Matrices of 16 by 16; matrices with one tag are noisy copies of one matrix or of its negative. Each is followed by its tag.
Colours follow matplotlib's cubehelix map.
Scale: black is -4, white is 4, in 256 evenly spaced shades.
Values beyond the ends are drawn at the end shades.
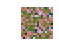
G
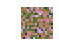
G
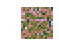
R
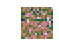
R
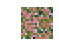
G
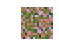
G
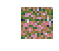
R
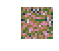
R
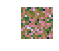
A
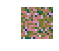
G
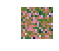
G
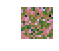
A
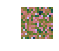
G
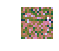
R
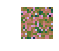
G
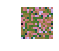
G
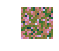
A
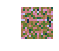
R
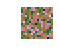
A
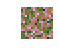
A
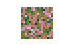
A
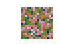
A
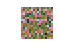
R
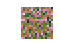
R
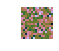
G
